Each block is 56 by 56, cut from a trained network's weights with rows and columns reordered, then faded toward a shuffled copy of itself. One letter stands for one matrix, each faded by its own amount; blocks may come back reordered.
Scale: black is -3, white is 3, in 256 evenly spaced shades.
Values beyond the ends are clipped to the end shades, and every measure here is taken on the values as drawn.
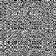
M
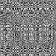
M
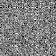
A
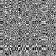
M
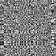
M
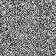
A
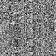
A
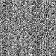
A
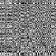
M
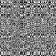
M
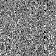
A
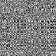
M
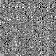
A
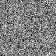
A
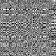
M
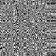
M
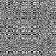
M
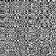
M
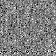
A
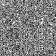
A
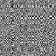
M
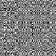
M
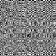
M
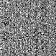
A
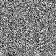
A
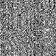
A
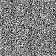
A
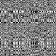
M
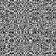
M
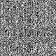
A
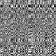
M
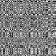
M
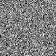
A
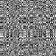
M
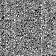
A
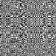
M
